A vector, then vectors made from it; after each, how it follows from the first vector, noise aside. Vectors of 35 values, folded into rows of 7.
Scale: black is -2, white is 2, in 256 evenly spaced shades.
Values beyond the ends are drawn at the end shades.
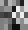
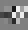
partly zeroed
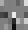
partly zeroed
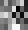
negated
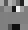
partly zeroed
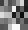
negated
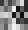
negated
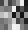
negated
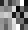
negated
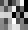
negated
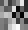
negated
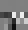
partly zeroed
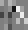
partly zeroed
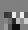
partly zeroed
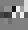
partly zeroed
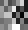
negated
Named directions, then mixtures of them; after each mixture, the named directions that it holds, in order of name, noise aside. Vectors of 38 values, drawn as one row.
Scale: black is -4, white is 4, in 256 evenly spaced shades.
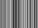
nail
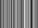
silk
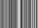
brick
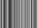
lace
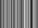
silk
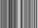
brick, lace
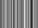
silk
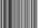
lace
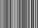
brick, nail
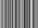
silk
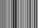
brick, nail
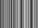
brick, silk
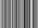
silk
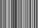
brick, nail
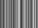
brick, silk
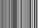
brick, nail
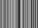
brick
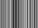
nail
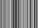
nail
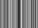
brick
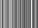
lace, silk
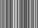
nail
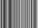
lace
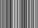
nail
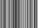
lace, nail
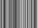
lace, nail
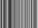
lace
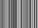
brick, nail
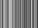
lace, silk
